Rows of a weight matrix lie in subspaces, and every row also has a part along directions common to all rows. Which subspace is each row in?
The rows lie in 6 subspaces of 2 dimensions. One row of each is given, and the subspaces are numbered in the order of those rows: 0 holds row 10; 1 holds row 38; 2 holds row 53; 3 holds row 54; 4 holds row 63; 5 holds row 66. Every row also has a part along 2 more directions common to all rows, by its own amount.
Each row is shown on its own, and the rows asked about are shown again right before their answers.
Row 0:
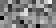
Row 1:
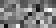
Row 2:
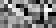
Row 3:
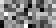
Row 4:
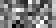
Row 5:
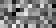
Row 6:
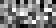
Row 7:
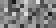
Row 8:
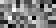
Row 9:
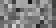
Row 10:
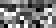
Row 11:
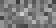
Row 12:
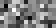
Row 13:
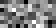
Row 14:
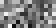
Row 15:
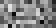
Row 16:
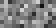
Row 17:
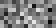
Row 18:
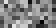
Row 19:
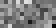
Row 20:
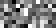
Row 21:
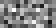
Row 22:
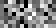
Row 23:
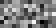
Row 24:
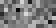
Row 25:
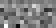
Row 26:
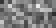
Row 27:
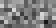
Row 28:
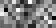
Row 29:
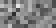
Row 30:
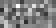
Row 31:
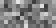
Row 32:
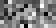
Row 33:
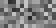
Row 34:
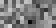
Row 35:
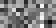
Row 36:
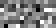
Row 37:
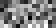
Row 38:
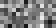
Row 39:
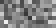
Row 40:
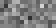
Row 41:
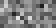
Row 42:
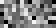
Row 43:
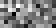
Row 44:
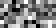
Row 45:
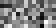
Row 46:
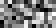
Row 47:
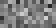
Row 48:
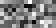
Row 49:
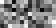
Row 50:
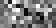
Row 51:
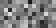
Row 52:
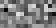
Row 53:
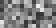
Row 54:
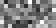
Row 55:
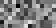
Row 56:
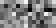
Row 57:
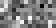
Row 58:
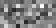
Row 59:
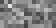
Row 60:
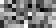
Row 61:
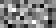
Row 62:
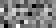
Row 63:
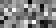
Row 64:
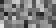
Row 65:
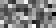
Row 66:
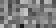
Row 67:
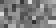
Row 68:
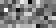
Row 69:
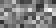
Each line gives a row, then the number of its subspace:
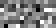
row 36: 0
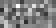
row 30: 0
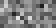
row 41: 1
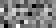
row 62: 0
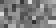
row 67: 4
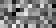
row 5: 3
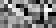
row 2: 2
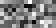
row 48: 4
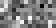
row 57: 1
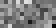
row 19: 3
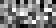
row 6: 5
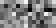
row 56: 0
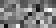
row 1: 0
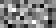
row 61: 0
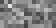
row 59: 2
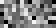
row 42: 4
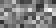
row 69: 0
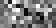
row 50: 2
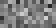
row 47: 5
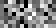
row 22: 5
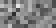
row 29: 3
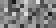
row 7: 5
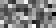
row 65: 2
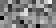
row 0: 5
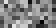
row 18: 3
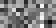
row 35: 1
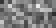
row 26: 2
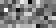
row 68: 4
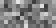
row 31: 1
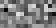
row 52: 2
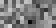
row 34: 3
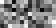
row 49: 2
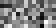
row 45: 1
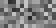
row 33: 5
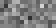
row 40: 1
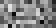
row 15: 3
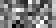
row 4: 3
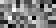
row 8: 4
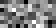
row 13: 1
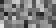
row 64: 2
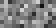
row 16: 5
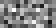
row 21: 0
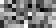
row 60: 2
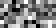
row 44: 1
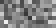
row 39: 4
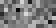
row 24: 4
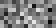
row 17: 0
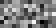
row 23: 4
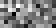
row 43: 3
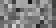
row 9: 3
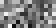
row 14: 3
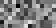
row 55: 3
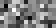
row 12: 1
